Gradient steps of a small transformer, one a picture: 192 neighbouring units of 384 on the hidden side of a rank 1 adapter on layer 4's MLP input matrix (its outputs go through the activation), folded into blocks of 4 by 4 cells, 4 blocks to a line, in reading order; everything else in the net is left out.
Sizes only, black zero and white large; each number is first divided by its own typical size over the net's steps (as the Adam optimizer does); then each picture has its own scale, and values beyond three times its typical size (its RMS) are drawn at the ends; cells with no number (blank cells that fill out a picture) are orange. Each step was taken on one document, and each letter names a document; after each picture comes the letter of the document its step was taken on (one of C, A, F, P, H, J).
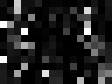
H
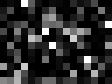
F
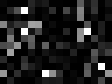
H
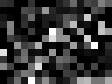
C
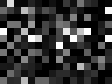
F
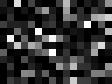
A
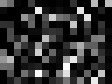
C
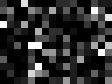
A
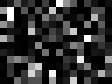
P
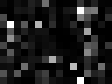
H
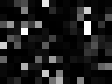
H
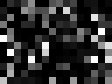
P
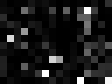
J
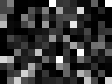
C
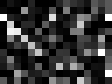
A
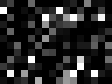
P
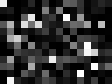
C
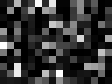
F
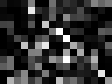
C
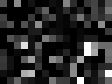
A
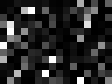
J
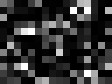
F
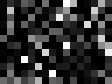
P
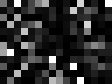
H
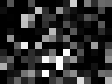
C
